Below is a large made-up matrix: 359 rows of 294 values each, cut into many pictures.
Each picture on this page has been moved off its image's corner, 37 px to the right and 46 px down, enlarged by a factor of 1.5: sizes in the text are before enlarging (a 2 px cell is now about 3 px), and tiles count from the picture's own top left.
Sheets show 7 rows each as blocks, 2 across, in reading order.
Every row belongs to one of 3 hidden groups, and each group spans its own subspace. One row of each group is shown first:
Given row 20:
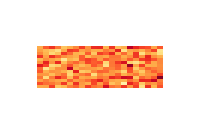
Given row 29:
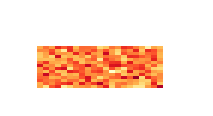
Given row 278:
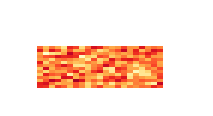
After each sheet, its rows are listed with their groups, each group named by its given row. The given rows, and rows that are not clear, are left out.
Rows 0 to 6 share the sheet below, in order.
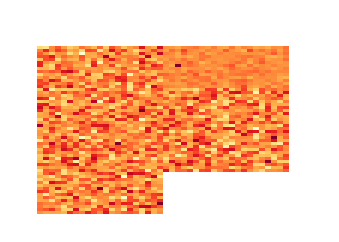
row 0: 278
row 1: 20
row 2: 29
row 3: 278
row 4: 29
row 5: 278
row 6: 20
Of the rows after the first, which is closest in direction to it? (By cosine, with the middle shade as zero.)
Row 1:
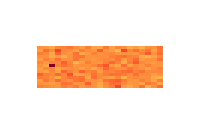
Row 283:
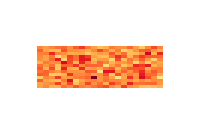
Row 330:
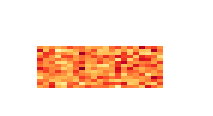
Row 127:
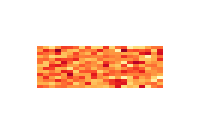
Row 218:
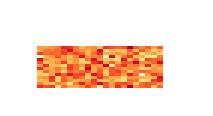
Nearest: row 127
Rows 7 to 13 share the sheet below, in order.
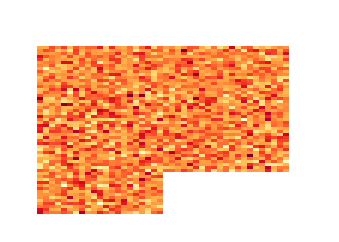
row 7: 278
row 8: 20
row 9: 278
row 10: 278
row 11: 29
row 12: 20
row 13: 278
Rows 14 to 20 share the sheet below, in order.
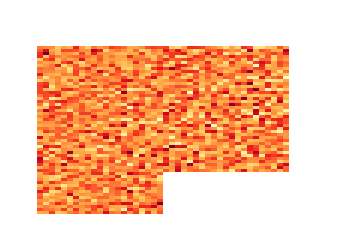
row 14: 29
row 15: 20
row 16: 20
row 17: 29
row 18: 29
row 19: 29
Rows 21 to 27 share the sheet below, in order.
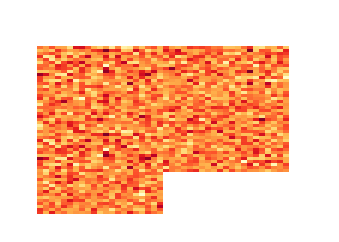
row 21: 278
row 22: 20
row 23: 278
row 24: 29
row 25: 278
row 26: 29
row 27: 278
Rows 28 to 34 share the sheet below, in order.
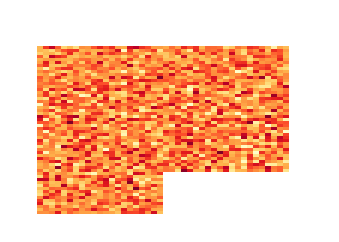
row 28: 20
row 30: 29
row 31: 278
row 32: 278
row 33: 20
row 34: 278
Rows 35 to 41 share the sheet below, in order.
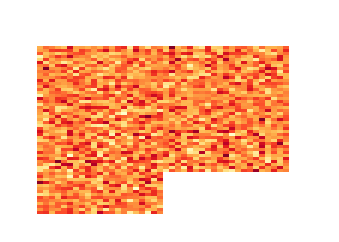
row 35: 278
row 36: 278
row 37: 29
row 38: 29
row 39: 278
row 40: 278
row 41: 278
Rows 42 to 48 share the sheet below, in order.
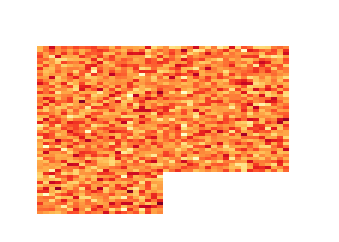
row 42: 278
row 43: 20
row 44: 278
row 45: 20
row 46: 29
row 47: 20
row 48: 20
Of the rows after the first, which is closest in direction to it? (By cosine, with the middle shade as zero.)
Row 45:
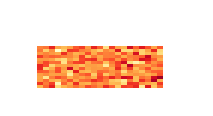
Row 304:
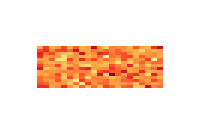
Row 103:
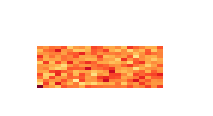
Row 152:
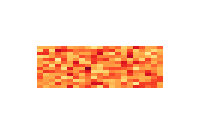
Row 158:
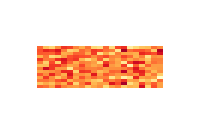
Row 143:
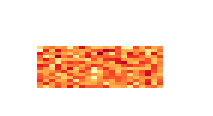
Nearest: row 304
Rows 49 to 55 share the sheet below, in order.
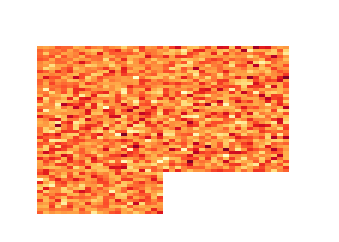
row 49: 29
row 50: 20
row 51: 278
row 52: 20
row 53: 20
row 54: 29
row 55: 29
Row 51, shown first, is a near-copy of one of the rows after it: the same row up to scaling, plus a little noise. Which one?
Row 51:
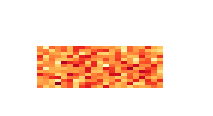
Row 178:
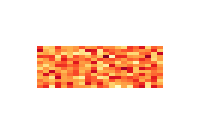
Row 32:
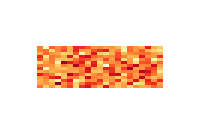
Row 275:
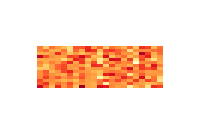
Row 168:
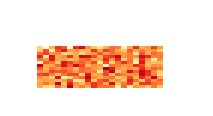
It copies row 32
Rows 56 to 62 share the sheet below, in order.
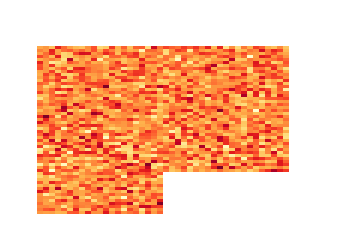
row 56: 29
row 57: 29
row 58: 29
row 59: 20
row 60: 29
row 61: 278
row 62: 20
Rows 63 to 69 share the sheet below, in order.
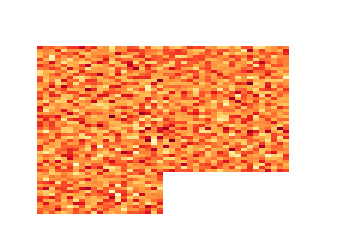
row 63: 29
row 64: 20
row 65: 29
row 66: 278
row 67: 278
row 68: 278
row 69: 29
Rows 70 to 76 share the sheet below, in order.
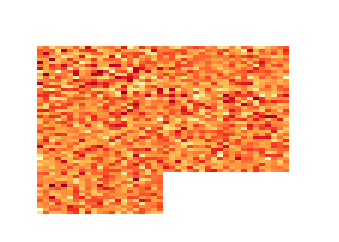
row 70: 29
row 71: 20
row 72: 20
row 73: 278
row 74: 29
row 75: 278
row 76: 278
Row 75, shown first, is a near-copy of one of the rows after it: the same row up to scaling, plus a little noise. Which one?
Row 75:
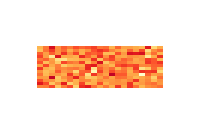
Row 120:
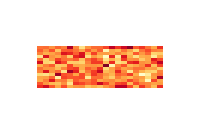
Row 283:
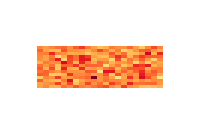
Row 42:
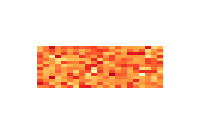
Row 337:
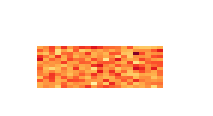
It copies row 42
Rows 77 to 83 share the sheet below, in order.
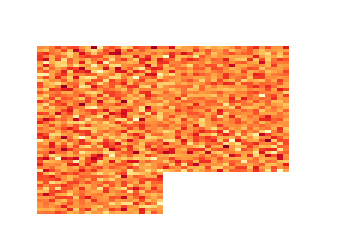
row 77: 29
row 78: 278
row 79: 29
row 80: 278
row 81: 29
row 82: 278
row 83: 20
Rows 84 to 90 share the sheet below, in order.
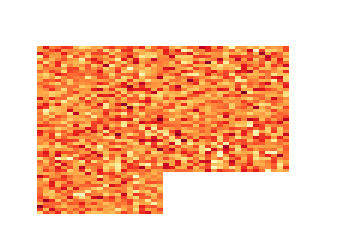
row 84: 278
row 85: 20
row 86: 20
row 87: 20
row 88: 20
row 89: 278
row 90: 29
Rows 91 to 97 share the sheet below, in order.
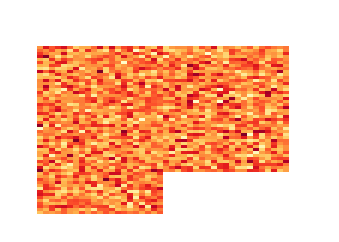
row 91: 278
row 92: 29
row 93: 29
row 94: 29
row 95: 278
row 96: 20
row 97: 29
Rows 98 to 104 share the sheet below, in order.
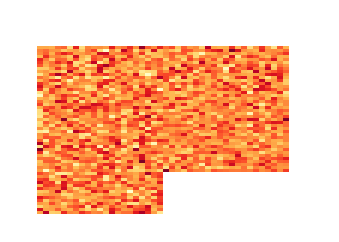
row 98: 278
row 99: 278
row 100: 29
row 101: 20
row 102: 278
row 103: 29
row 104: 29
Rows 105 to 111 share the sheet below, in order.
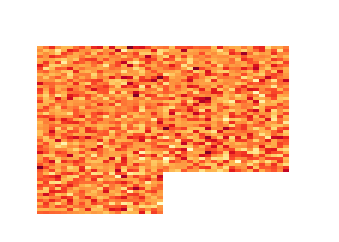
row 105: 20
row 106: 29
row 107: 278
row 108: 278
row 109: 278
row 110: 29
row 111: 20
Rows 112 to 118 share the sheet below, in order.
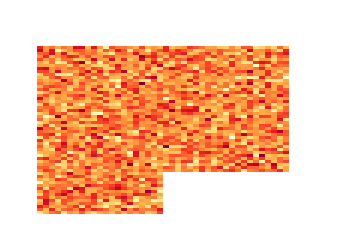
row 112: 20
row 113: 20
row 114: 29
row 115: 278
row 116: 29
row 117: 29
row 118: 29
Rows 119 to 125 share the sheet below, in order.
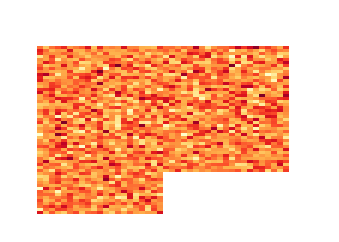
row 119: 29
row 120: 278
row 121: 20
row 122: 278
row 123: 20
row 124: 20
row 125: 29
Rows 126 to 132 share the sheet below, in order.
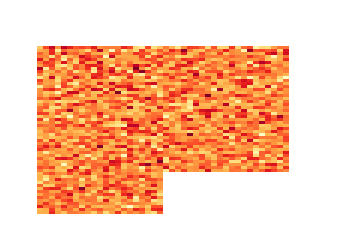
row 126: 278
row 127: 20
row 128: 20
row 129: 29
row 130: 20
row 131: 29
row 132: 29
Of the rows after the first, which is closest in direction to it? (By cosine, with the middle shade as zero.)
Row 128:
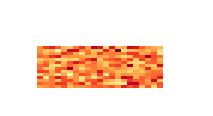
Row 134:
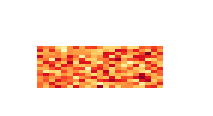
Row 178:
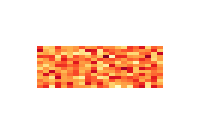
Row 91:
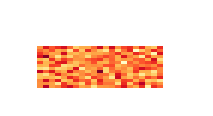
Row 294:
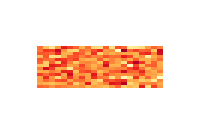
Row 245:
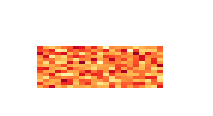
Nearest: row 245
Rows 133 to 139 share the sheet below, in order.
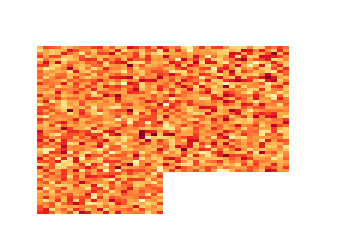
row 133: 20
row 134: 278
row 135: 29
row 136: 278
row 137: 29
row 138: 29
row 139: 278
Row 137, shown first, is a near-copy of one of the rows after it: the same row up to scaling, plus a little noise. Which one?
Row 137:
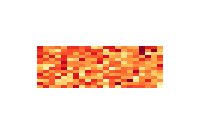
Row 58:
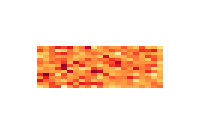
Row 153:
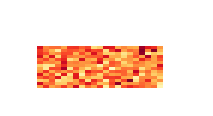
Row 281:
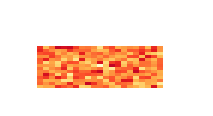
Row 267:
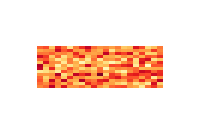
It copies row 153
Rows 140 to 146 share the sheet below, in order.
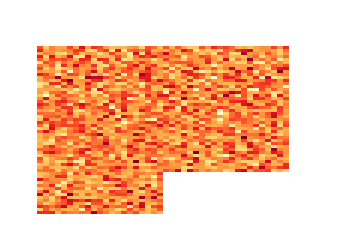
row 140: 278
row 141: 29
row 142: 29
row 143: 278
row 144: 29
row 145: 29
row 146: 29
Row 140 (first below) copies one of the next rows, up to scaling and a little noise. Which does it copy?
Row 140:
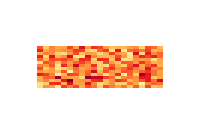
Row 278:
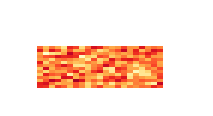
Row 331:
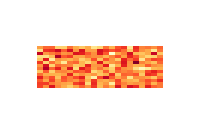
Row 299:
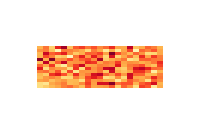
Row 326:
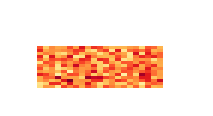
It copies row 326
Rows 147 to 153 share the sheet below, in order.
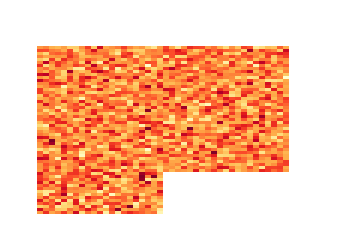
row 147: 29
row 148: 20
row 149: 278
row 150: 29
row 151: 29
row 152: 278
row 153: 29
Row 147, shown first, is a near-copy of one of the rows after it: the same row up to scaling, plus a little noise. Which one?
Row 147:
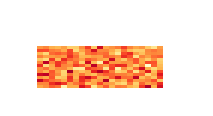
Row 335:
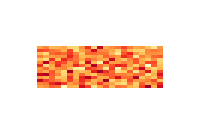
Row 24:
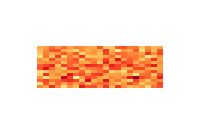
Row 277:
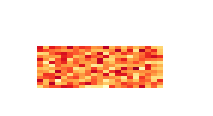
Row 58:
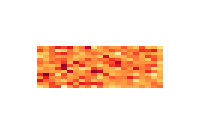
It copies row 335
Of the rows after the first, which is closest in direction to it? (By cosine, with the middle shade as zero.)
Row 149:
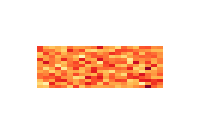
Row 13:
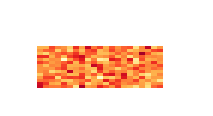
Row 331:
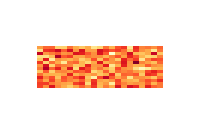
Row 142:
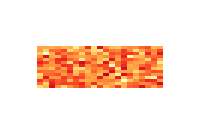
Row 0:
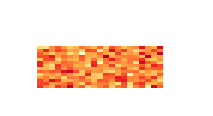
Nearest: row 142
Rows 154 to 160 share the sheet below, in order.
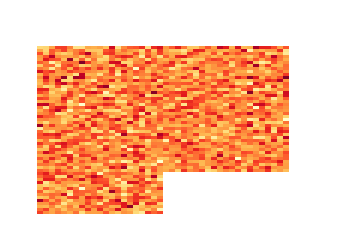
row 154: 29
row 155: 20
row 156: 29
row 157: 20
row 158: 20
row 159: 278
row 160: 29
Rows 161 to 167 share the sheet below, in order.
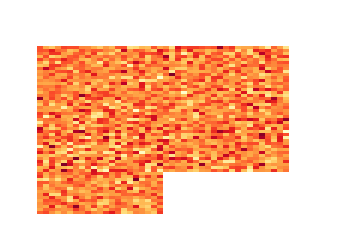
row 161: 20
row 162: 278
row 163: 29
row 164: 20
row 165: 29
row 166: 278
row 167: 278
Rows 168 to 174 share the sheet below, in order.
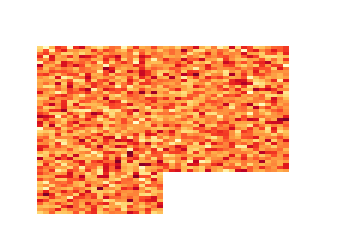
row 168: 278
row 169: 20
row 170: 29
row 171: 20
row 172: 20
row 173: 29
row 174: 278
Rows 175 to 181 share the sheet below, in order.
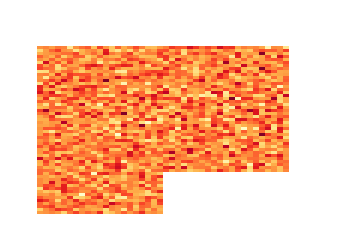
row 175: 29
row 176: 278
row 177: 20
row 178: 278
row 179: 20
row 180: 278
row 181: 29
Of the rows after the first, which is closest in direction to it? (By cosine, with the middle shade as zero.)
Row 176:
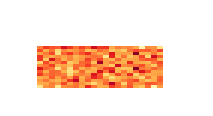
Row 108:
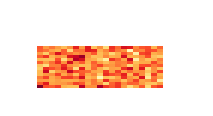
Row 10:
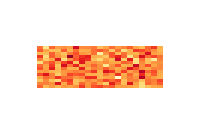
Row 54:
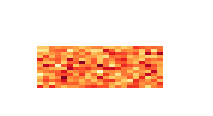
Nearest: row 10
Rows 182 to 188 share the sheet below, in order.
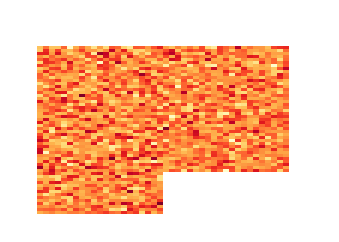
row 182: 278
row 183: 29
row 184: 20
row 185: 29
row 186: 29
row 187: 278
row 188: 20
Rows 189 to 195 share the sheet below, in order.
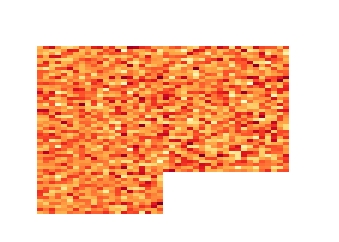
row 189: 20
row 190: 20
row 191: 20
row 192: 29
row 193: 20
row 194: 278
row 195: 20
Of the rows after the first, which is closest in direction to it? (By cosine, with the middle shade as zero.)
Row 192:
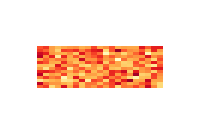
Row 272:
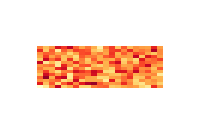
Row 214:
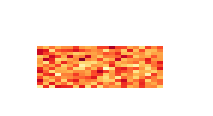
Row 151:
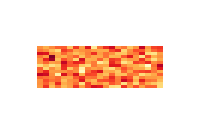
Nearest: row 151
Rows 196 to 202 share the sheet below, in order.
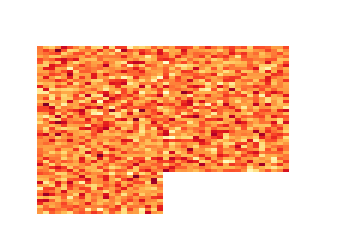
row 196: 20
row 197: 29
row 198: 29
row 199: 20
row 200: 29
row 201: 278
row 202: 278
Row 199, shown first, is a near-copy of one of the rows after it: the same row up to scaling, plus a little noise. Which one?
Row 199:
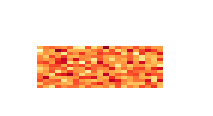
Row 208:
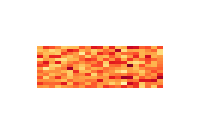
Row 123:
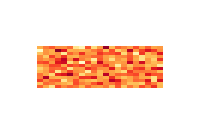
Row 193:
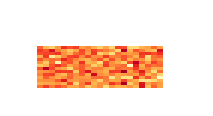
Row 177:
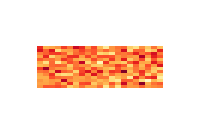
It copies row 123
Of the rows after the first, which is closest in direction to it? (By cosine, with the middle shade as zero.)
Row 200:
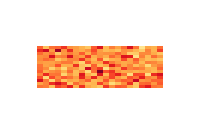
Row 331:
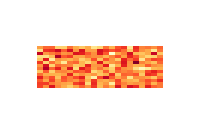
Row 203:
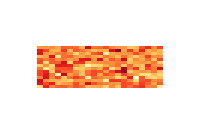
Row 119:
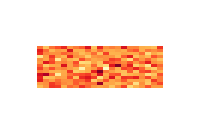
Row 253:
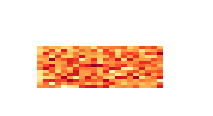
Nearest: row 119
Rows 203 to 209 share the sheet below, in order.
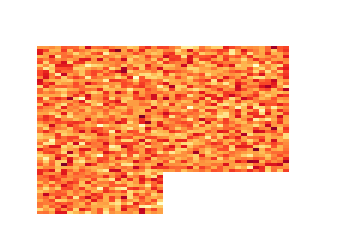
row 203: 29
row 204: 29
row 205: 278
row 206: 29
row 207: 29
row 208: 20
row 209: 20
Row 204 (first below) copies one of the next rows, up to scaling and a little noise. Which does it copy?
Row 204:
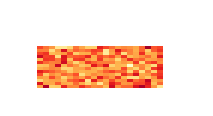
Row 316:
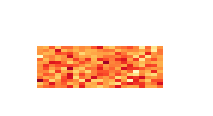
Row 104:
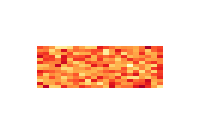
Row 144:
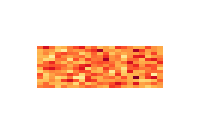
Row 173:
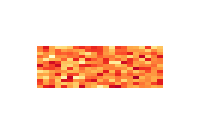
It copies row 104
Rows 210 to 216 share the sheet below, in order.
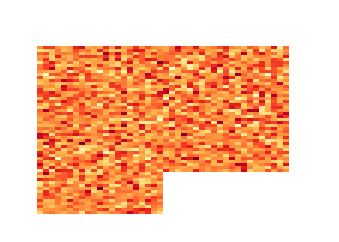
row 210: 29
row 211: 278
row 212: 20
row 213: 278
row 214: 29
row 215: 20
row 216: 278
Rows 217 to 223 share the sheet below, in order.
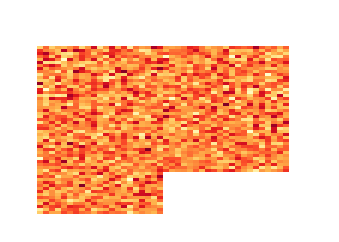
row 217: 29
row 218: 278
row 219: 278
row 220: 278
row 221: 29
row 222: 278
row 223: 278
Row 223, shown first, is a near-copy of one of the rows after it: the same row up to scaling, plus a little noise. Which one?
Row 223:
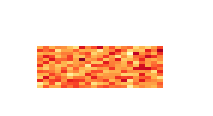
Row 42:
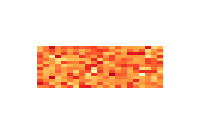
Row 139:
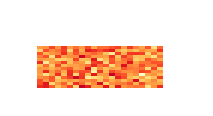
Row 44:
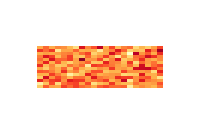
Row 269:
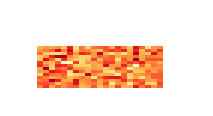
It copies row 44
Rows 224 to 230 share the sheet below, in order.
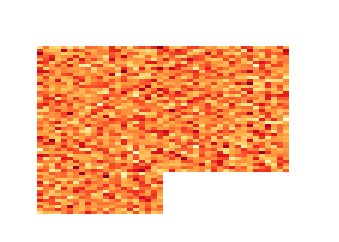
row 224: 29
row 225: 20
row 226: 278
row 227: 20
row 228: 29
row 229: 278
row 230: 278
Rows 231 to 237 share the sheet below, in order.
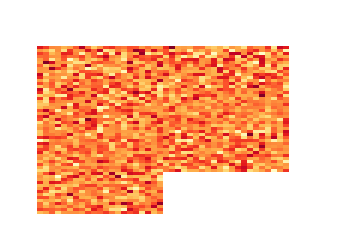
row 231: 29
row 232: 278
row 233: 278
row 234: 278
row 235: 278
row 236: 20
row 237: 20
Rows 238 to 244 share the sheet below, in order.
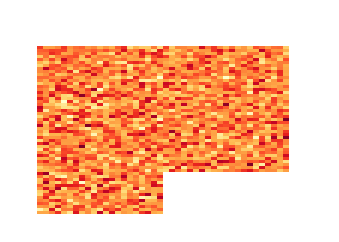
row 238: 20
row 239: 278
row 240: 29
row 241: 20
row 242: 29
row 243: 278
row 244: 278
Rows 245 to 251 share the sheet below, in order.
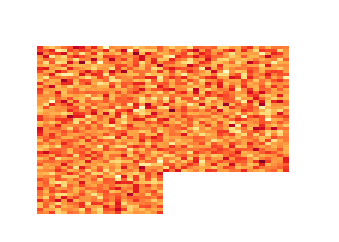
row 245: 20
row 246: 278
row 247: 278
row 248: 278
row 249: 20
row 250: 29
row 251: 20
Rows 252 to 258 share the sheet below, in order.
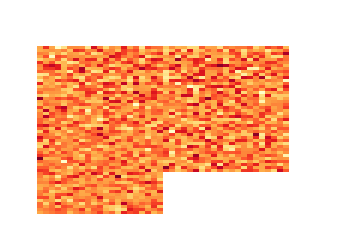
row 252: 29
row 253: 29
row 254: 278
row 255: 278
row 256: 29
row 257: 278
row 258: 20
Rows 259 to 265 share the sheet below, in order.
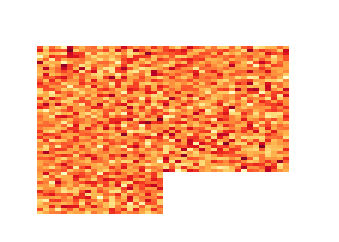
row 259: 278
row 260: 20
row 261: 20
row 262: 278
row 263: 20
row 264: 29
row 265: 29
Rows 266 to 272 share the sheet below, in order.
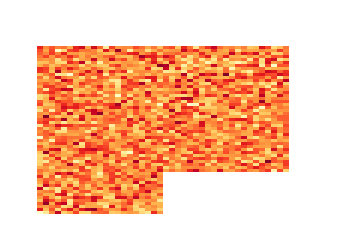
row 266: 20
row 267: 29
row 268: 29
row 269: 278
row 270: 29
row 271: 29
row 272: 29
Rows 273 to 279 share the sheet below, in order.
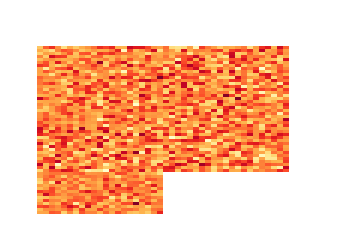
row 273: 20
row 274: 278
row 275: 278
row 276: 278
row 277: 29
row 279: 29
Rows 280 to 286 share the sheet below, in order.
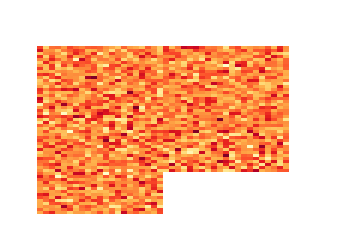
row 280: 278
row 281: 29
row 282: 278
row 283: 278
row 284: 278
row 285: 278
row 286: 20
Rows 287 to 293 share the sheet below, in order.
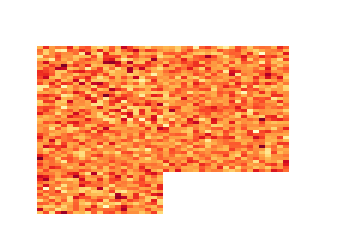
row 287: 29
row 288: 278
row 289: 29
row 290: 29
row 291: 29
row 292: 278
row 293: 29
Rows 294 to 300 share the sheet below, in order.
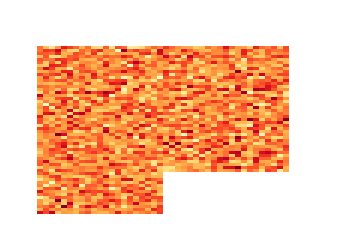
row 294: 20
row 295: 29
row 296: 278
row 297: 20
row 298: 20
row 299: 278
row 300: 29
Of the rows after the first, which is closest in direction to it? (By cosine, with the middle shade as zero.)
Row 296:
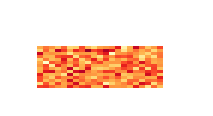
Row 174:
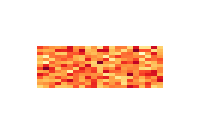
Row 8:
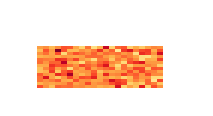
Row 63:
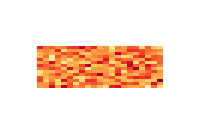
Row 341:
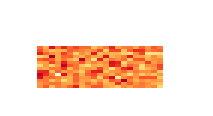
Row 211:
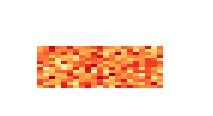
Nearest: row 174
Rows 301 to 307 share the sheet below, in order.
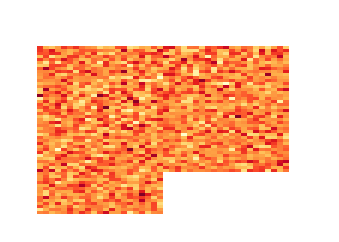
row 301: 20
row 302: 278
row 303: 278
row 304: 29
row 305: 29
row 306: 20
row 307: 278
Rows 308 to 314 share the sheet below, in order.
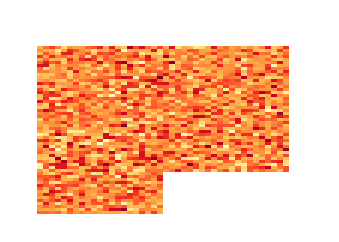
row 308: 20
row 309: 29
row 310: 20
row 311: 278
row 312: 29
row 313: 20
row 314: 20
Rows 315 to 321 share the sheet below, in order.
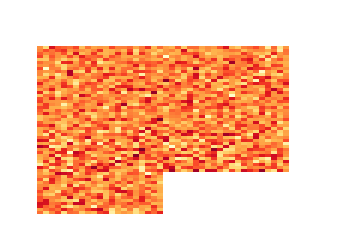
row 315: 278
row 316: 29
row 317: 20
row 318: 29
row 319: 29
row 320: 278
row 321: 29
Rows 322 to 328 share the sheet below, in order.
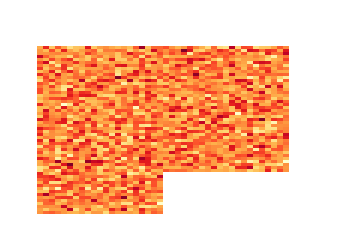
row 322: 29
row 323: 20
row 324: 278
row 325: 29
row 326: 278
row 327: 20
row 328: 20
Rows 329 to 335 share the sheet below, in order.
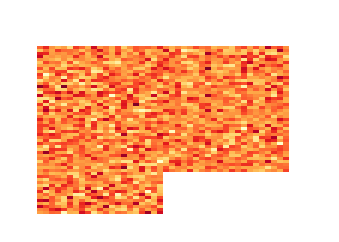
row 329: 29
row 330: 20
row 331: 278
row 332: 20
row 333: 20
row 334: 278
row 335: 29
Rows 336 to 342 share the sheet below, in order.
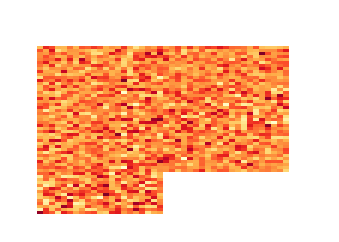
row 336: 278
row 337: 278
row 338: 20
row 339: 20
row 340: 20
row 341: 29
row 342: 29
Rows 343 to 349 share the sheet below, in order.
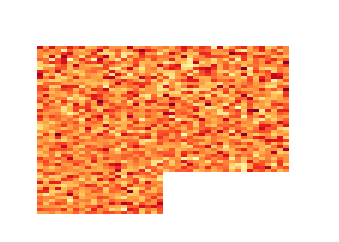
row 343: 29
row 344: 29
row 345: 278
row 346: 29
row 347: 20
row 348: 20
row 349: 20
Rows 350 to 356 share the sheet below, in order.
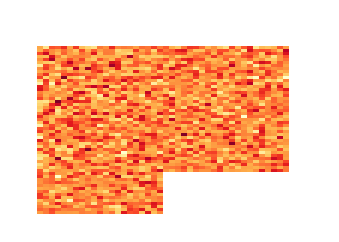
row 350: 29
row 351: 20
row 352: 278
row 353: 29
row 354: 29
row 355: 278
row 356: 20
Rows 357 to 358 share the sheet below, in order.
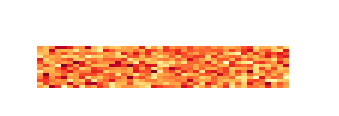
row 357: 29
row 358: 20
